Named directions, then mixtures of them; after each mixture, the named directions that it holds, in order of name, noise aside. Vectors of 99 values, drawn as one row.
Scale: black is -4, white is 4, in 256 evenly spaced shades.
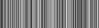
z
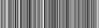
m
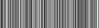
m, z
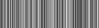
z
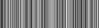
z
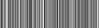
m, z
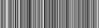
m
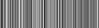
m, z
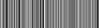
m, z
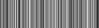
m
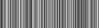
m, z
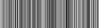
m, z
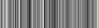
m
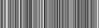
m, z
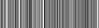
m, z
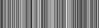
z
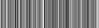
m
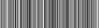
m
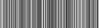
z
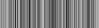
m, z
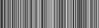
z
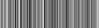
m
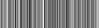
m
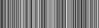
z
